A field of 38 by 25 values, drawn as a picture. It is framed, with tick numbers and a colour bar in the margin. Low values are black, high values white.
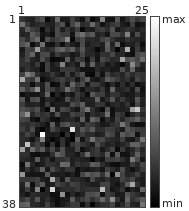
No regular stripes run through it. Most values sit low, with a long tail of high ones. On average the colour sits 20% of the way up the scale. No single row or column stands out from its neighbours. The halves do not mirror each other. The texture is fine-grained noise.
